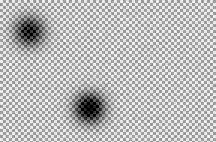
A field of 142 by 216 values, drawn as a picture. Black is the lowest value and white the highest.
No single row or column stands out from its neighbours. Neither half mirrors the other. No overall slope runs across the table. Two dips sink into the field.
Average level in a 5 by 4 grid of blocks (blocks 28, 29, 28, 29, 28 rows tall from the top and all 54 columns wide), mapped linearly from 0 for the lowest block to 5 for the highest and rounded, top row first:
3 5 5 5 | 1 5 5 5 | 5 5 5 5 | 5 0 5 5 | 5 3 5 5
